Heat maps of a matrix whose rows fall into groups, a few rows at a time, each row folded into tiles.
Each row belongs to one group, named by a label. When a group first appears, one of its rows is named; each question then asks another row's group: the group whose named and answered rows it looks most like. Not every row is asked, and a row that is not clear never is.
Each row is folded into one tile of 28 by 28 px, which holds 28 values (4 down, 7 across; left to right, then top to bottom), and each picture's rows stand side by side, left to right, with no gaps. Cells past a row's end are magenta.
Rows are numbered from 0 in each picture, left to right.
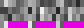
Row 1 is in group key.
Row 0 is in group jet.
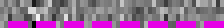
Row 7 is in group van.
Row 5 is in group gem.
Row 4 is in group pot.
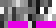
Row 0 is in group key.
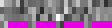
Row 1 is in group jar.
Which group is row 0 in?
van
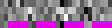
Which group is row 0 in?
key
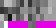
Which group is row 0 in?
jet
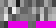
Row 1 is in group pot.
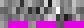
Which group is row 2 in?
key
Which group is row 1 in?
van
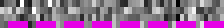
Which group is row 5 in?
gem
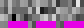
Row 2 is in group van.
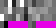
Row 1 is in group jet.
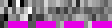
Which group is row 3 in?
jet
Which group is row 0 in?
key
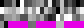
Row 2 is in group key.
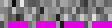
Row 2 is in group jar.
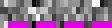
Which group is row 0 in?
jet
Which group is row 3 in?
gem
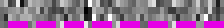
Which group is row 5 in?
gem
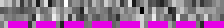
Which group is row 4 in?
key
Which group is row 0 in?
van
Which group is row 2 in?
pot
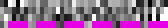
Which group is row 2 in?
key
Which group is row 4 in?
jar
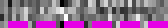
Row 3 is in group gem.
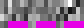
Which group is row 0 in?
pot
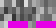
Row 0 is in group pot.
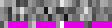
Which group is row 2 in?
jet
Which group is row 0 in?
gem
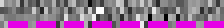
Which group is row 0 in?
van
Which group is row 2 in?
key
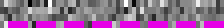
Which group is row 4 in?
gem
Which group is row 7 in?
van
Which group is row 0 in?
jet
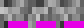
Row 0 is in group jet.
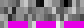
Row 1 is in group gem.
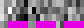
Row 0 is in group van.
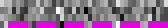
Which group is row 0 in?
van
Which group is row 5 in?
pot
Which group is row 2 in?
jar
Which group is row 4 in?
jet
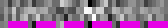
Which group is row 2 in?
jet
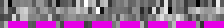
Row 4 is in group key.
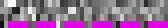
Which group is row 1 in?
jar
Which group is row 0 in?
gem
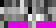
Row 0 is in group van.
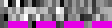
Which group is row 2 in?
jar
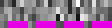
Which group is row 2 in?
jar
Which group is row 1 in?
key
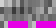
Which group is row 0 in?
van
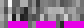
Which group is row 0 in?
pot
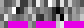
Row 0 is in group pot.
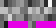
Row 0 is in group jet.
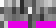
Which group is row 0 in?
van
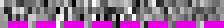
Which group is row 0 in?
gem
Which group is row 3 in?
pot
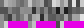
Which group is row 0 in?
jet
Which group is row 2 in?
van
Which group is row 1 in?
pot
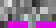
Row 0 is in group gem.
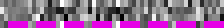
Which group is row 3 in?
pot
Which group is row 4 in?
jet
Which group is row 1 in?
pot
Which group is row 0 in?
jar
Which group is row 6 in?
van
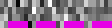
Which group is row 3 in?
van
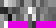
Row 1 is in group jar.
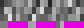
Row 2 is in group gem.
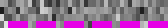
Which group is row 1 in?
gem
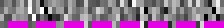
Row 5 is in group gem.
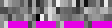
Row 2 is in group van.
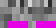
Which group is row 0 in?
key
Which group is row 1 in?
van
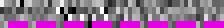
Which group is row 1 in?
van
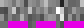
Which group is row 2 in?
jar
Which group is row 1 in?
key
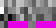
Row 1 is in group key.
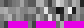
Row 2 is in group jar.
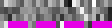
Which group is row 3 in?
pot
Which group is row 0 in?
jet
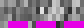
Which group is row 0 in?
pot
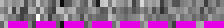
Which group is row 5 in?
van
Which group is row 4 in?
van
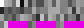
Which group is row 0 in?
van
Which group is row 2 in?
jar
